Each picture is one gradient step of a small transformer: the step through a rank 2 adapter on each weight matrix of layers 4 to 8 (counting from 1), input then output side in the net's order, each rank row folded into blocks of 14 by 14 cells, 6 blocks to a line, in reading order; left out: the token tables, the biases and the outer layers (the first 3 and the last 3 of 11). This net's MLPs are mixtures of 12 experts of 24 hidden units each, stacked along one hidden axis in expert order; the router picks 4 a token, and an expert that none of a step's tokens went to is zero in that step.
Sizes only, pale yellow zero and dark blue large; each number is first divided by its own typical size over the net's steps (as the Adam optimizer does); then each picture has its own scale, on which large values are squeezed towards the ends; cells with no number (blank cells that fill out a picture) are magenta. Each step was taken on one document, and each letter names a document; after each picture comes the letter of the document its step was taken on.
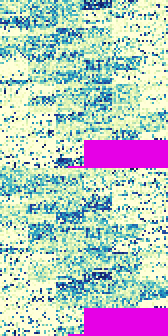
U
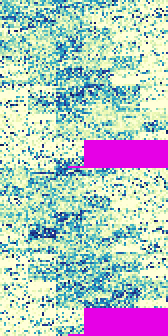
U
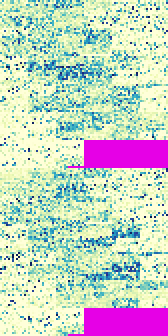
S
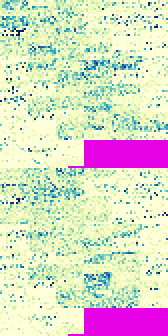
S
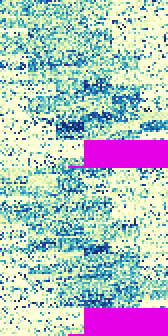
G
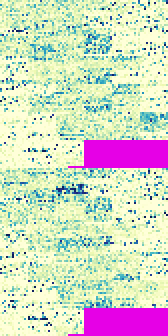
S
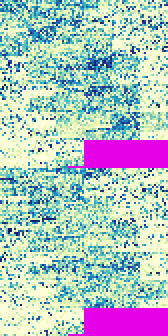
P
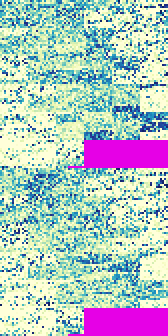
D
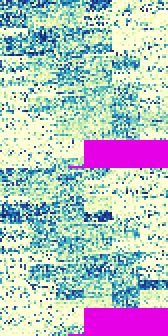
G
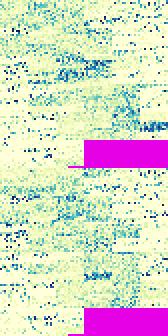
S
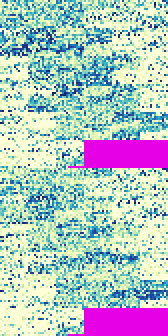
P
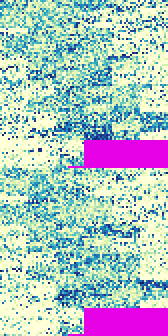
P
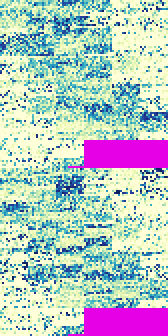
G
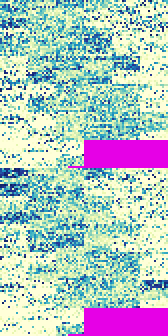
P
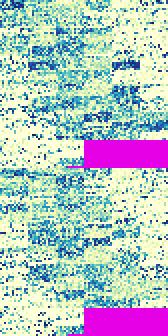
G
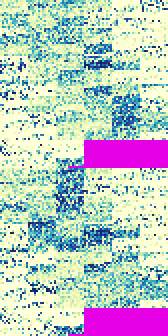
G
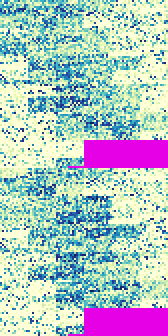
U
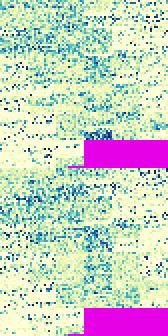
S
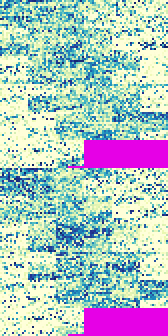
P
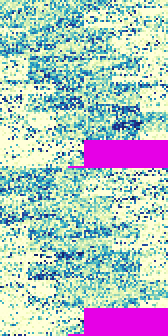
P
